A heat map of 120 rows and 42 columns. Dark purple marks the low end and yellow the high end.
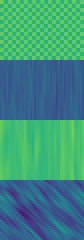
It is made of 4 by 1 panels. Panel 1,1: high, checkered. Panel 2,1: low, streaked downward, faint in contrast. Panel 3,1: high, streaked downward, faint in contrast. Panel 4,1: low, slanting down to the right.
